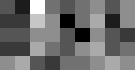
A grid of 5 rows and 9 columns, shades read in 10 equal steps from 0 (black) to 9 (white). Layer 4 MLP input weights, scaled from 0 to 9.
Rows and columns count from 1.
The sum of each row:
37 32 29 35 40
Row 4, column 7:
6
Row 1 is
3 1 9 4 3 4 5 3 5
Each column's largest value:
5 6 9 5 4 5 6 6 5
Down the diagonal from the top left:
3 2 5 4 4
